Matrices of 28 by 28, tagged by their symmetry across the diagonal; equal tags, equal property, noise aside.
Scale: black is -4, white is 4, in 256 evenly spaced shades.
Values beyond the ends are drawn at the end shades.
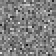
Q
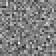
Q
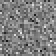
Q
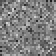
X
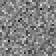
X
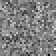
Q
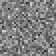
X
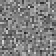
Q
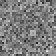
X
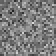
X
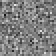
Q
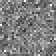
X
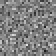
Q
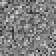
X
